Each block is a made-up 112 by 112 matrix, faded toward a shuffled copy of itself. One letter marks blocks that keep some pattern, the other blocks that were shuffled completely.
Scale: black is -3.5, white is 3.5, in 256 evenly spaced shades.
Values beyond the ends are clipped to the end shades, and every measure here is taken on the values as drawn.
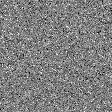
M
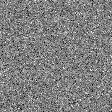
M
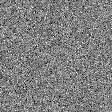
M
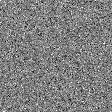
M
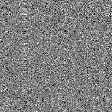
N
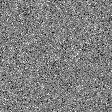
M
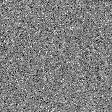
M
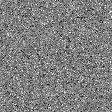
M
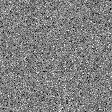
M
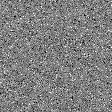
M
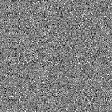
N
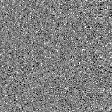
N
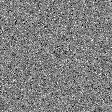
M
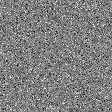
M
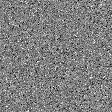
M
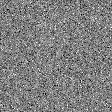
M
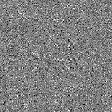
N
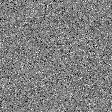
M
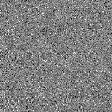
N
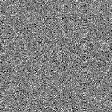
N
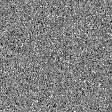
M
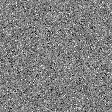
M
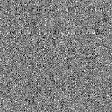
N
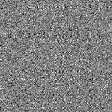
N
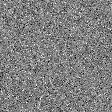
M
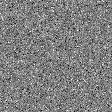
M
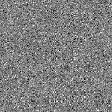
N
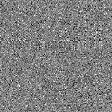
N
